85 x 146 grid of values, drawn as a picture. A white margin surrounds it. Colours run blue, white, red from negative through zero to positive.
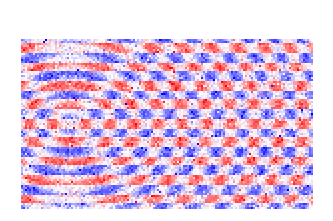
Concentric rings centre on the middle left. There is no overall slope. Stripes running across repeat 9 times from top to bottom. Overall the values sit about 50% of the way up the scale.
